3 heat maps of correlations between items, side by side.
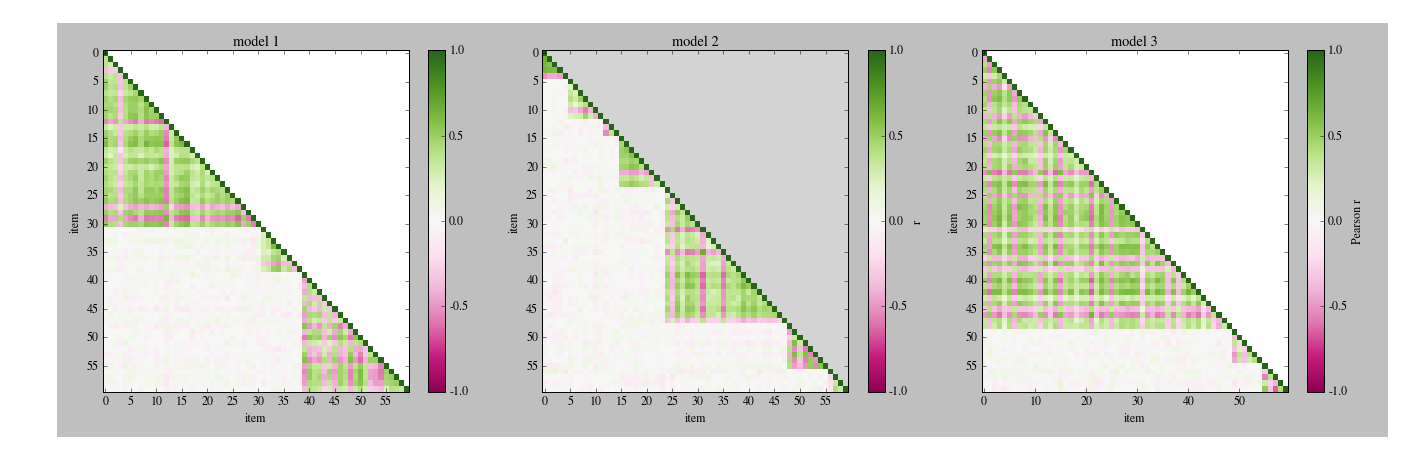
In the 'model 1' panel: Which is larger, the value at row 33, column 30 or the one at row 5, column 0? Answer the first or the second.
the second
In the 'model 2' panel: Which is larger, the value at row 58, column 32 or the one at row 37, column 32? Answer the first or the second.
the second
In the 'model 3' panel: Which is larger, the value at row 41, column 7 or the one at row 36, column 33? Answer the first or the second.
the first
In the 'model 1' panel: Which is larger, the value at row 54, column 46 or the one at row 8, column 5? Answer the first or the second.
the second
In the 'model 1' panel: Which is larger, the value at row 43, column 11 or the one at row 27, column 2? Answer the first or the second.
the first
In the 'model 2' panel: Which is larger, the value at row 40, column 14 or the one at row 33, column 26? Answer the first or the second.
the second
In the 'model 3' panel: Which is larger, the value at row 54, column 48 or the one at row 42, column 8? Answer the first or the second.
the second
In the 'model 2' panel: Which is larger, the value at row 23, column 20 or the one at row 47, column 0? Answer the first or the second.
the first
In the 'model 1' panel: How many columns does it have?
60
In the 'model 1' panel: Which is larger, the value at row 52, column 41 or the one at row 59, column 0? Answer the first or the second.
the second
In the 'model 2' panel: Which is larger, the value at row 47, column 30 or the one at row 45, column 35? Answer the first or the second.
the first
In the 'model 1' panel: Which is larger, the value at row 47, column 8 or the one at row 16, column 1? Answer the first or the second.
the second
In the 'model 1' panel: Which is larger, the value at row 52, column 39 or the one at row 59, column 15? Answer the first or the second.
the first
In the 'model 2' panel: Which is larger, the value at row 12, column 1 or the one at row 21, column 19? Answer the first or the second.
the first
